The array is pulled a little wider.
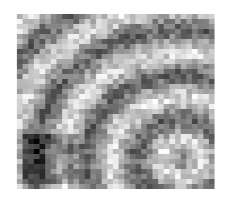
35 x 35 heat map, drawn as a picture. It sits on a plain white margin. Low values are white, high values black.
In the bottom left lies a patch that is higher than the rest. The halves do not mirror each other. Concentric rings centre on the bottom right. The ninth with the highest average is the bottom left.
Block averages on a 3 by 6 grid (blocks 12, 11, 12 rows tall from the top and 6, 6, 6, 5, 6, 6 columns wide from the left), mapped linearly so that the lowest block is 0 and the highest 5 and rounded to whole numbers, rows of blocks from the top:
1 1 1 1 1 1 / 1 1 1 1 1 1 / 5 2 1 2 0 0
